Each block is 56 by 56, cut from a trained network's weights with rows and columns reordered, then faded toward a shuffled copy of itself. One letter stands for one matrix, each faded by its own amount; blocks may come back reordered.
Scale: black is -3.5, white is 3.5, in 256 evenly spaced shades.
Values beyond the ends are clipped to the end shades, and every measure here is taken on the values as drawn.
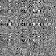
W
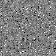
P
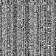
W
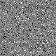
P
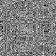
W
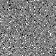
P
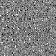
P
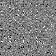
P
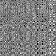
W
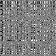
W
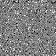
P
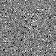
P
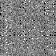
W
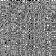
W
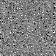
P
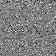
P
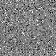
P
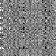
W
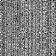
W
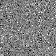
P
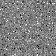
P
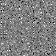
P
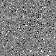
P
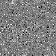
P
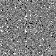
P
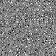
P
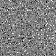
P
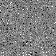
P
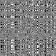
W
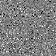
P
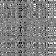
W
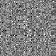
W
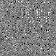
P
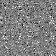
P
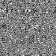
P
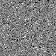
P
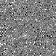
P
